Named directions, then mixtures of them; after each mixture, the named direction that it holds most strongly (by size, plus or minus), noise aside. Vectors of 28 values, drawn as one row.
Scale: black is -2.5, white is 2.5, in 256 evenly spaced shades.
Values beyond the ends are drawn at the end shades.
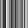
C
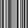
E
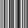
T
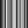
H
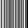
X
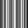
H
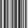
E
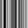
E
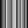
H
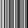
X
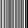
X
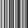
T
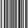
E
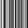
X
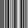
T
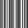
T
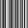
C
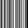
X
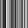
C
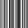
T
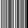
X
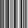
T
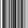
C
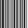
X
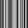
E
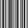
E
